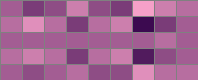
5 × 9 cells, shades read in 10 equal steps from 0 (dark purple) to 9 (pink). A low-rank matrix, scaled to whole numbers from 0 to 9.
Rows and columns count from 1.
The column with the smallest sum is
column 7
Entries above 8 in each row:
1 0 0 0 0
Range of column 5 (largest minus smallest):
2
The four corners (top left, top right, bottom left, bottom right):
5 6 5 6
